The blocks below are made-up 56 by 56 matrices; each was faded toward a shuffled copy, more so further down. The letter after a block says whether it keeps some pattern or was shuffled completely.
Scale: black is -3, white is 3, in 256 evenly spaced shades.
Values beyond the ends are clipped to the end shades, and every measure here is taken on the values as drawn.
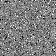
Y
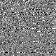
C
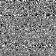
C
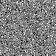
Y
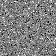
Y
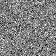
Y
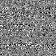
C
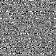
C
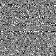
C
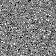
Y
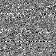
C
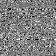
C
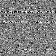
C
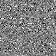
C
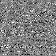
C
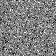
Y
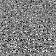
C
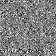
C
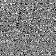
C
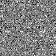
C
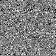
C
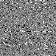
C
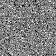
Y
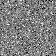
Y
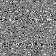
C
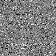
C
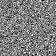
Y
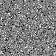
Y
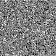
Y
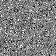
Y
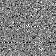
C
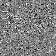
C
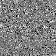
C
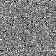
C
